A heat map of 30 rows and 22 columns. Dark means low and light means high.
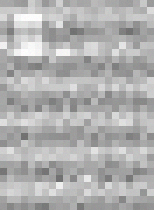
Odd rows or columns: none. Average level on the scale: 70%. Odd patch: higher, in the top left. Ninth with the highest average: top left. Stripes: horizontal, repeating 6 times.
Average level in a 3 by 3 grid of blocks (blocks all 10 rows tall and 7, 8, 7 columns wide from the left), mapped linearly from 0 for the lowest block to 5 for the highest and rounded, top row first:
5 1 0 / 1 0 0 / 1 1 0
